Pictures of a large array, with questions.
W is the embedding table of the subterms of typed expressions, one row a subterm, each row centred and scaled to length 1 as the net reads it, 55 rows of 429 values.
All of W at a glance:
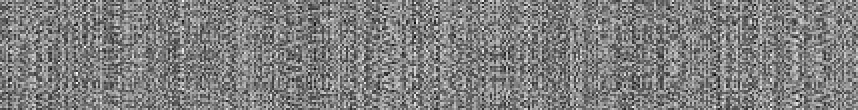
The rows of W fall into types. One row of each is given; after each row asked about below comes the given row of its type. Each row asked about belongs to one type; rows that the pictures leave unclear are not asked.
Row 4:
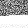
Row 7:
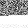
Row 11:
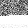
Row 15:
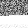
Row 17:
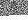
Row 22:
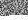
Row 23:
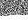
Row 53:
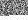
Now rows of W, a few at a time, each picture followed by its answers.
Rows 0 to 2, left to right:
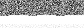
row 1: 15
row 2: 7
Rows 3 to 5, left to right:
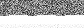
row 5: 17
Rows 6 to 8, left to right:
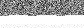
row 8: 22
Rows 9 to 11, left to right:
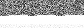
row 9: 4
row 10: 4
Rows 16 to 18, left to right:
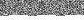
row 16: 7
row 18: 17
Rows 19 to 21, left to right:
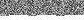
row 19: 17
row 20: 7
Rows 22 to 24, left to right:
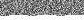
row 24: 22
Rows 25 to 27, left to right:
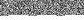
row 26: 53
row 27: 23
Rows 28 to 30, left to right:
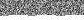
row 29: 11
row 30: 15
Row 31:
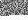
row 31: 22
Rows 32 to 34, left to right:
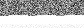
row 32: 7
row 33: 23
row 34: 11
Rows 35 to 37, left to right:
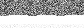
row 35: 23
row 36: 7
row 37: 15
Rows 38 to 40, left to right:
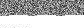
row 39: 23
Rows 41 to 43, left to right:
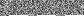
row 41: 17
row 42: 17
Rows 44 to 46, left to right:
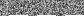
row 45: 22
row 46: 4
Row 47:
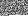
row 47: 15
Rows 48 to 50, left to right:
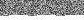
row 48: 7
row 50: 17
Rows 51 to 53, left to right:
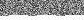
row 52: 23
